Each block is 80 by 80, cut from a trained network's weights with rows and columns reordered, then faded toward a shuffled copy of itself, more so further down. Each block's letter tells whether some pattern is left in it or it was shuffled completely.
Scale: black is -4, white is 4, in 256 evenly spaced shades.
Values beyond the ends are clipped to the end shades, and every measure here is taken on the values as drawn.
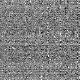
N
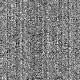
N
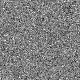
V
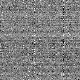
N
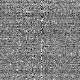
N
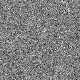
V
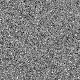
V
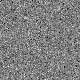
V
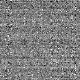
N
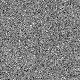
V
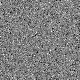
V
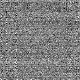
N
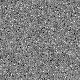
V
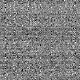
N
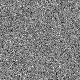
V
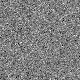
V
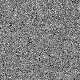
V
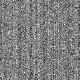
N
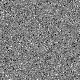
V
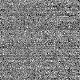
N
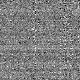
N
